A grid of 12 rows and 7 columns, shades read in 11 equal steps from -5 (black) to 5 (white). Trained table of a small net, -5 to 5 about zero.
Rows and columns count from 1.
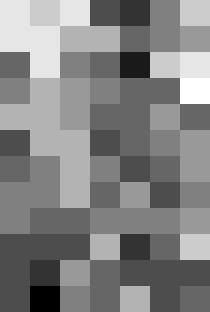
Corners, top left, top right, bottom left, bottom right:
4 3 -2 -1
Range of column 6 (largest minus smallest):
5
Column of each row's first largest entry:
1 1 2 7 1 2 3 3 7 7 3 5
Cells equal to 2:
11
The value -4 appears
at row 3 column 5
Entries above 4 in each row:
0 0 0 1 0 0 0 0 0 0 0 0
